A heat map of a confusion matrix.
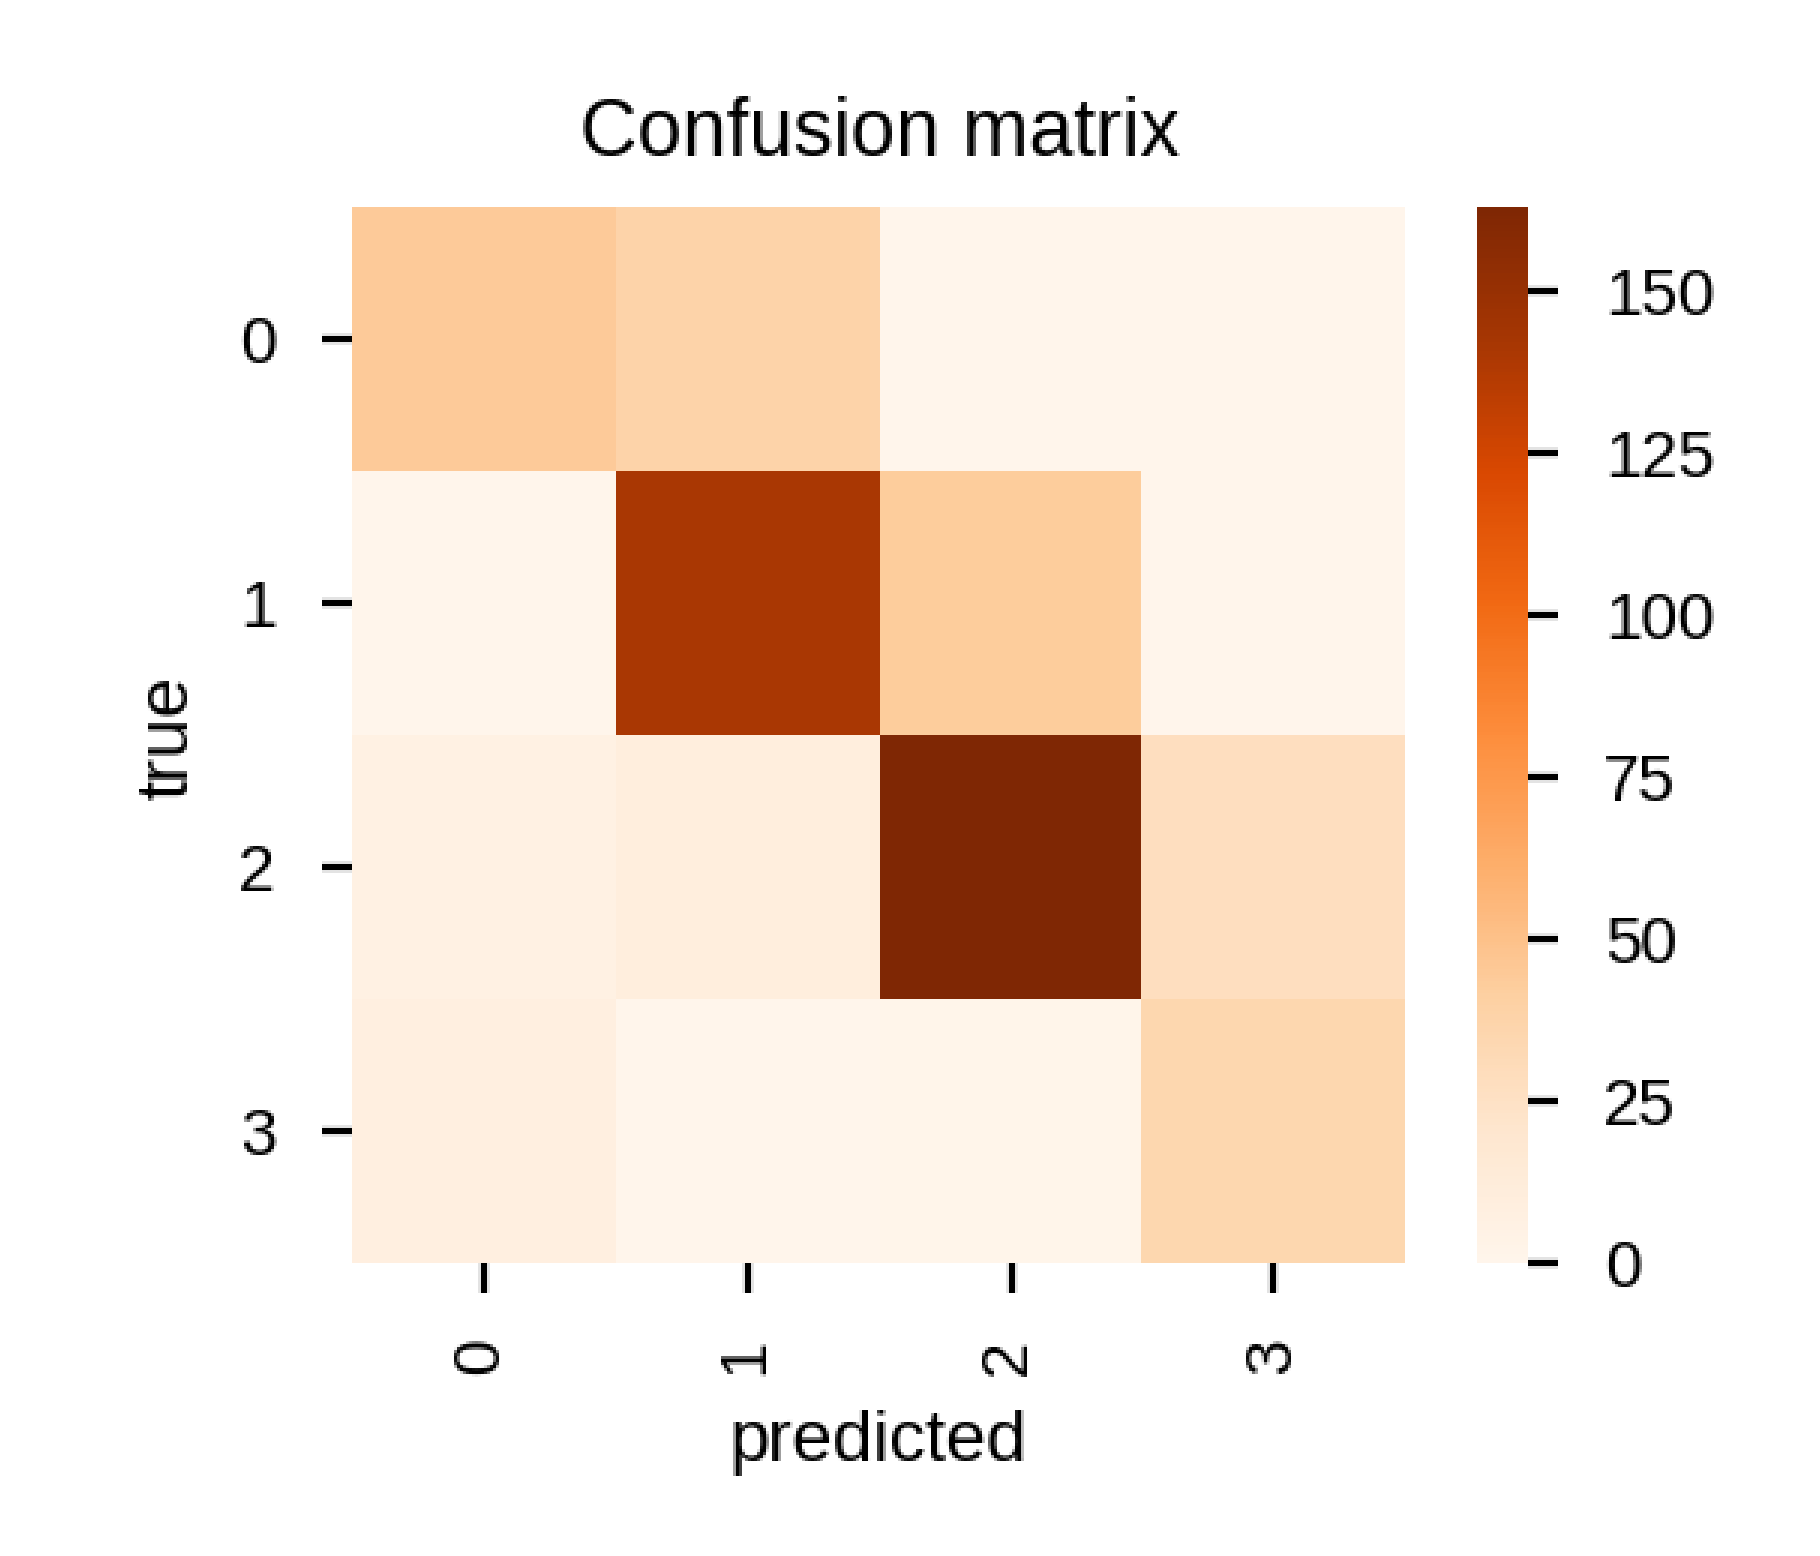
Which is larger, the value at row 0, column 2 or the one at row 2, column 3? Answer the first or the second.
the second
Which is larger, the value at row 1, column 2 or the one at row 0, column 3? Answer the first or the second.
the first
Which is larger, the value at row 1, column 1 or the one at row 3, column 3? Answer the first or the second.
the first
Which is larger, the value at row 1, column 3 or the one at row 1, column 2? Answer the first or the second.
the second
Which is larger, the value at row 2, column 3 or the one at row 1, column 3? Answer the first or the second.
the first
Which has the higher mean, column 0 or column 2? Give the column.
2
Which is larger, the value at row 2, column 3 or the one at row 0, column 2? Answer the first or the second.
the first
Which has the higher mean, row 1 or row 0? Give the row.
1
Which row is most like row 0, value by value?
3
